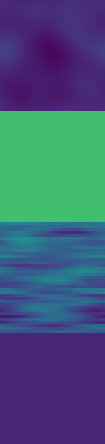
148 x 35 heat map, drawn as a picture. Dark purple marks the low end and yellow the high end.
It is made of 4 by 1 panels. Panel 1,1: very low, smooth, faint in contrast. Panel 2,1: high, flat. Panel 3,1: low, streaked across. Panel 4,1: very low, flat.
